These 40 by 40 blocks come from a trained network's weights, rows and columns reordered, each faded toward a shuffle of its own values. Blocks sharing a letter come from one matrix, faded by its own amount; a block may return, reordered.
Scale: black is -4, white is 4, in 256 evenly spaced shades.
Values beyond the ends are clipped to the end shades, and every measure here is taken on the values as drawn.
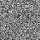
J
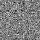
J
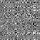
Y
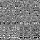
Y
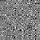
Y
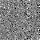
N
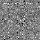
N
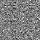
J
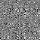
Y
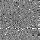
N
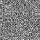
J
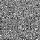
J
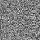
J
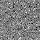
N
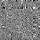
Y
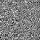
J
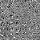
N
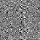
Y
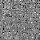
N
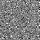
J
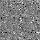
N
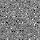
N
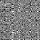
Y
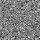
J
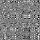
Y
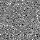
N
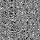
N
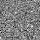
J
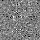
N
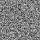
J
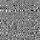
Y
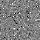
N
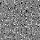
N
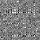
Y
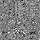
N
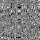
Y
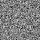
J
